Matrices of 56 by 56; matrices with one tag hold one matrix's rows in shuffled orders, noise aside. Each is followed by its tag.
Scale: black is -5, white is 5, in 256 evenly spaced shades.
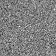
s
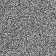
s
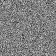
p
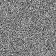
p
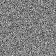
p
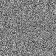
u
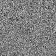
p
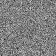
p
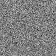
u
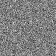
u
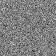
u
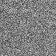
s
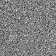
s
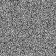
p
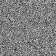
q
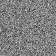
q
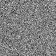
s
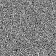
u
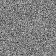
p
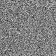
s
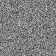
p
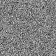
p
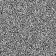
p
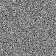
u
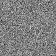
p
